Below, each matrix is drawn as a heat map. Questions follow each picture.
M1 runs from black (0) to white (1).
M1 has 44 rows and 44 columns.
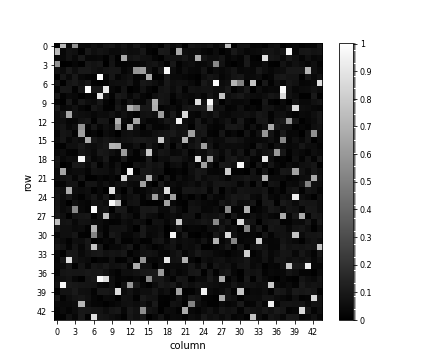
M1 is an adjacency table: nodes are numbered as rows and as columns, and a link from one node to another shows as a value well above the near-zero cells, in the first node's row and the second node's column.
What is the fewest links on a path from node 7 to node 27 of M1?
2
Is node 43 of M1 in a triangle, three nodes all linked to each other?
yes
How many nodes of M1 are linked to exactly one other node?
2
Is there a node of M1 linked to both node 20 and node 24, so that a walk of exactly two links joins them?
yes
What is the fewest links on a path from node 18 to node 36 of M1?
5
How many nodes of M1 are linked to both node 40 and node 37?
1
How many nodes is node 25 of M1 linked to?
3
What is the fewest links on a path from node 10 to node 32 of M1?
4
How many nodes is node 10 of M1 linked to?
5
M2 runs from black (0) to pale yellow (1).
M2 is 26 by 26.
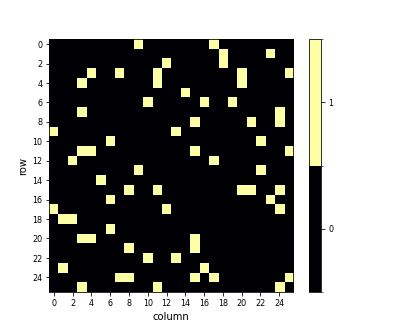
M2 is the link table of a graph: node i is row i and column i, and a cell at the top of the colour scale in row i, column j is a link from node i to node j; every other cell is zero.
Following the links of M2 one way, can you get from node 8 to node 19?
yes
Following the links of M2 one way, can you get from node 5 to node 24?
no
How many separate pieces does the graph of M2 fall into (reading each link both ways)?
2
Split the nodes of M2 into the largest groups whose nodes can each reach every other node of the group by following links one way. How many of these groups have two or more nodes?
2
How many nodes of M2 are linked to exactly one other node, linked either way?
3
